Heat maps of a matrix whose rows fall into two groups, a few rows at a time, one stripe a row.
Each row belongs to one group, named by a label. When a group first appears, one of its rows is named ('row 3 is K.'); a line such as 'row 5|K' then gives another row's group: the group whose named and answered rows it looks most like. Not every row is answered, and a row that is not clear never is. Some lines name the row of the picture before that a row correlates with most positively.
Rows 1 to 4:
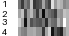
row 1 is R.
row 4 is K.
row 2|K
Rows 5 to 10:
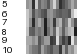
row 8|R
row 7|R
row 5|K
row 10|K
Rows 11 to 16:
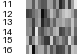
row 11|K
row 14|K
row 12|R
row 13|R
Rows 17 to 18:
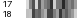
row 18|K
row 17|K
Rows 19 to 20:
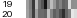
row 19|R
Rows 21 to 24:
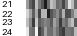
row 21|R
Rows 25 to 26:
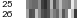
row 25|R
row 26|R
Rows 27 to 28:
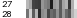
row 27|K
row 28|K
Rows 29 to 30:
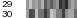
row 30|R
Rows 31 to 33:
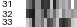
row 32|R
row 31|R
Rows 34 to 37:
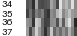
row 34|R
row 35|R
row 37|R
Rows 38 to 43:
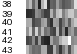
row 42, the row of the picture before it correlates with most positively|35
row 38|K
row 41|K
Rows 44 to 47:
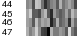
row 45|K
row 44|R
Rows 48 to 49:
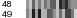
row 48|K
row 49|K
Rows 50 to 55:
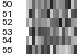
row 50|K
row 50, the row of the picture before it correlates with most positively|48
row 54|K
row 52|K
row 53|R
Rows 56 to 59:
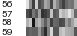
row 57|R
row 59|R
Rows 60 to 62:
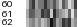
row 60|R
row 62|K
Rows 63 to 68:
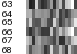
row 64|K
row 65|K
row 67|K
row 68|R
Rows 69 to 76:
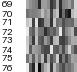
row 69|K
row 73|K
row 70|K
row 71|K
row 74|R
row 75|K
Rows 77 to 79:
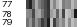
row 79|R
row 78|R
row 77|R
